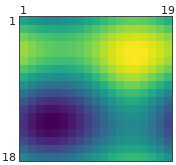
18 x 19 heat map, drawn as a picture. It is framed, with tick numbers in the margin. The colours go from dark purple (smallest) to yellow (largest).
The bottom left is the ninth with the lowest average. There are no lone odd cells. The ninth with the highest average is the top right.
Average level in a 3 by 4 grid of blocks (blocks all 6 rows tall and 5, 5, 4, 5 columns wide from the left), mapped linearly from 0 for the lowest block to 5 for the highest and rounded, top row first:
4 4 5 5
1 2 4 3
0 1 2 2
